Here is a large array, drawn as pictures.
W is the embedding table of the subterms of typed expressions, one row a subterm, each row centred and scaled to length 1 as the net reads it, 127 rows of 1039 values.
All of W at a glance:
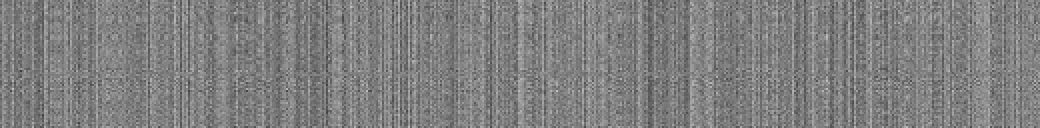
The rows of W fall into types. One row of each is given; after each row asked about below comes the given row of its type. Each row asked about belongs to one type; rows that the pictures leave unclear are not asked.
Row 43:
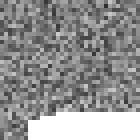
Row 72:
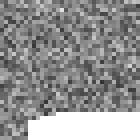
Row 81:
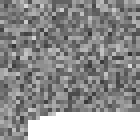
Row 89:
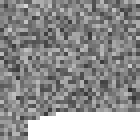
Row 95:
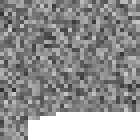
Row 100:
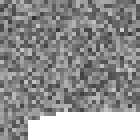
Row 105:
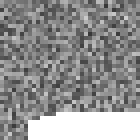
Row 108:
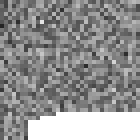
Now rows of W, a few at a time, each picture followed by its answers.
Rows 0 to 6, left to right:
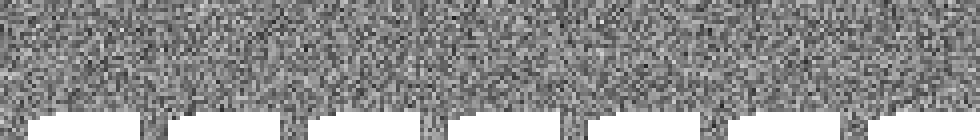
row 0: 81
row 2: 105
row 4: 108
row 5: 81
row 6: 43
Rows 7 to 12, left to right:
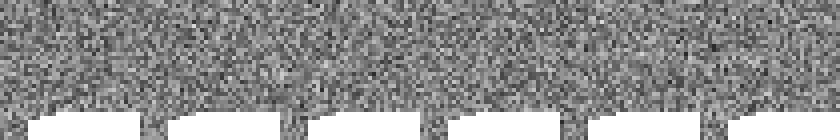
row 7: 43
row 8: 95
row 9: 105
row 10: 100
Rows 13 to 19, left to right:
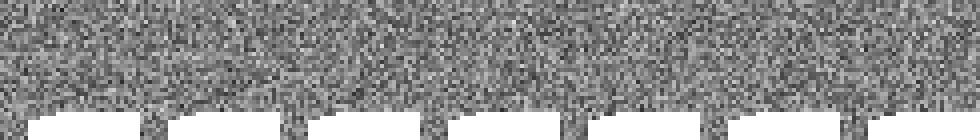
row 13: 43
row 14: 43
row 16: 100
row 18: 100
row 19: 105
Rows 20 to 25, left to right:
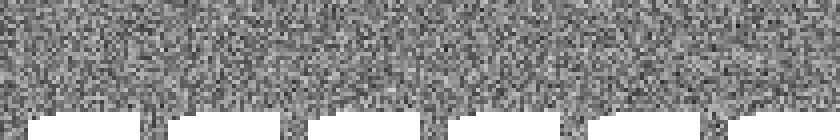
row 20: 72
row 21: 105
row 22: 43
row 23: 105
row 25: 43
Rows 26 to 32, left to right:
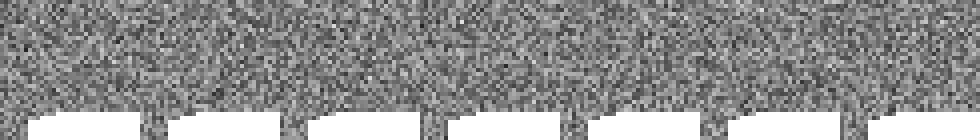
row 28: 95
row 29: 108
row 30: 105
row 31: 72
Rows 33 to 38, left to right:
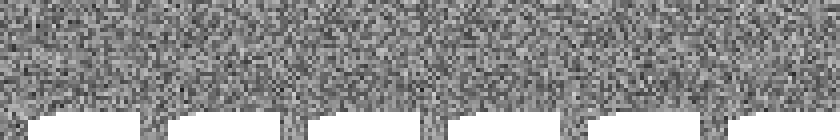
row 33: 43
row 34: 81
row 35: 108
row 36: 108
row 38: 72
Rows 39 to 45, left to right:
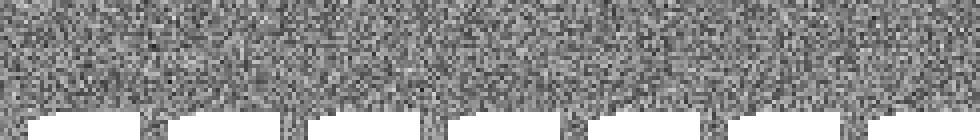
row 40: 81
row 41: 108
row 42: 108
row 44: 105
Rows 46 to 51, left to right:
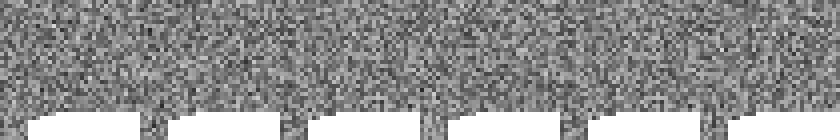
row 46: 95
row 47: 81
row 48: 72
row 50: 72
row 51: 105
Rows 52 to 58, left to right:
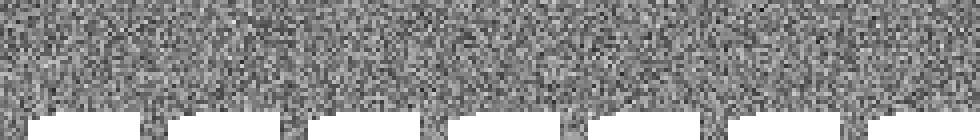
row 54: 72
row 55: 95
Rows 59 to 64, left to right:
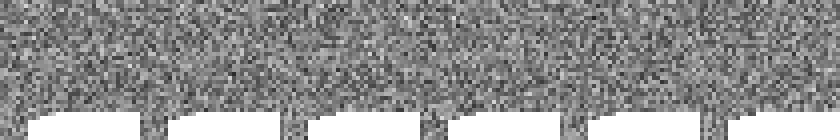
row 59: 81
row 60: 72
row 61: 108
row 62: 72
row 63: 95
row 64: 108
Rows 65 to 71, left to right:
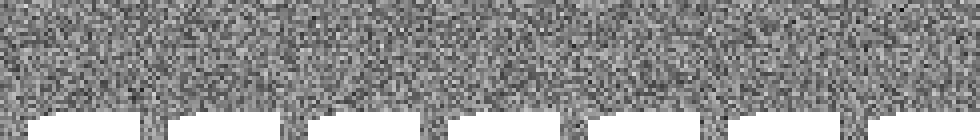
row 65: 89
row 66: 108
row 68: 100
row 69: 100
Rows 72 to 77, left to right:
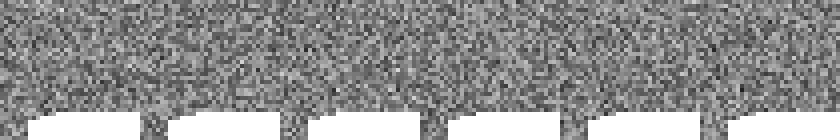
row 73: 43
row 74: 81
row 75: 72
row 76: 72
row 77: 89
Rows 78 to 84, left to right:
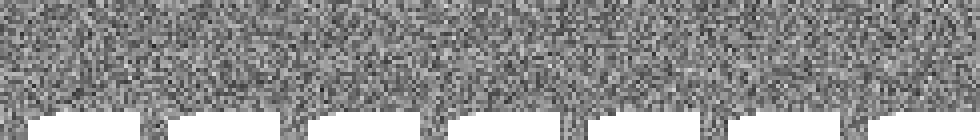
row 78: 105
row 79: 100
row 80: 81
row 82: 108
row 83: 108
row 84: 95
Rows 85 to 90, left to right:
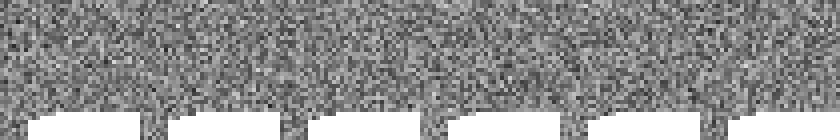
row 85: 81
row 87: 72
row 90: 105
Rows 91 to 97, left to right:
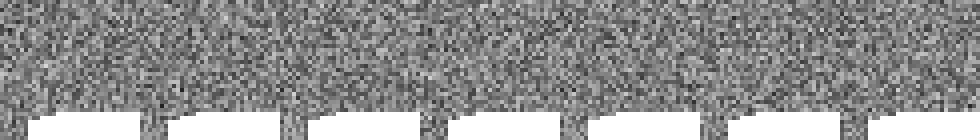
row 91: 105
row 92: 105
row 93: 108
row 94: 81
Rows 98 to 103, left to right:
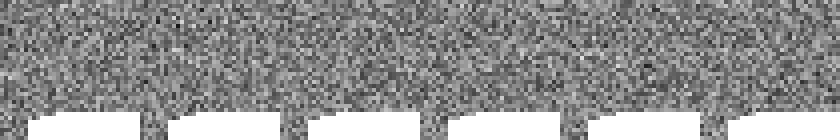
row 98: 81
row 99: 89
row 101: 81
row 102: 100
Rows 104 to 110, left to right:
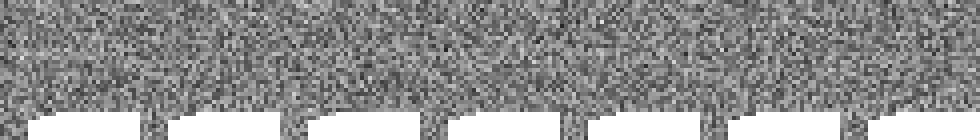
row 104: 72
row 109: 105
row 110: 43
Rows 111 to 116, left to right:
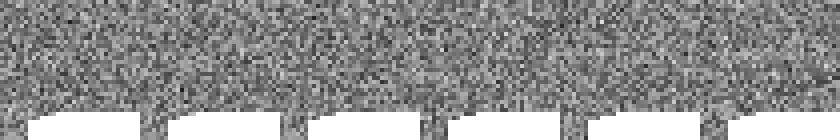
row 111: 95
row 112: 81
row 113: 95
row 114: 105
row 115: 108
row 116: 72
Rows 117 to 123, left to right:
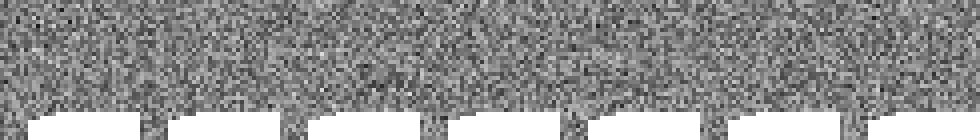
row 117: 89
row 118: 72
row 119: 100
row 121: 43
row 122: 100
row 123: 89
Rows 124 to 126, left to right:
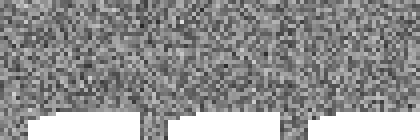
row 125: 108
